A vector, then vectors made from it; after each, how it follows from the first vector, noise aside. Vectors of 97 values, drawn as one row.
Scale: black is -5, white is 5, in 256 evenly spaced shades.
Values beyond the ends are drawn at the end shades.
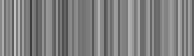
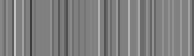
partly zeroed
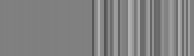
partly zeroed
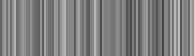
reversed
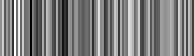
scaled up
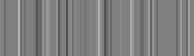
partly zeroed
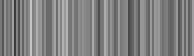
negated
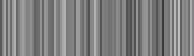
reversed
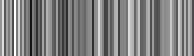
scaled up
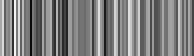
scaled up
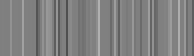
partly zeroed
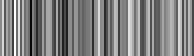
scaled up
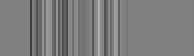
partly zeroed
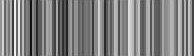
scaled up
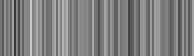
negated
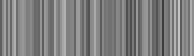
reversed
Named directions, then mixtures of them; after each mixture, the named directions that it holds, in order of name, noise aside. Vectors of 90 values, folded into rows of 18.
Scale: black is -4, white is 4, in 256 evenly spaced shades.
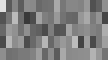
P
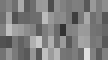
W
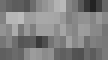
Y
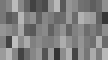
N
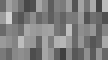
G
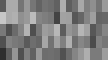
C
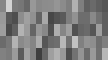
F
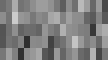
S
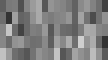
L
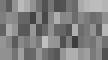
F, Y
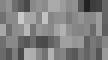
F, Y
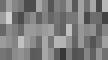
G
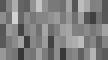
G, L, S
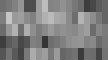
S, W, Y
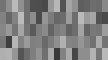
N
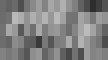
L, Y
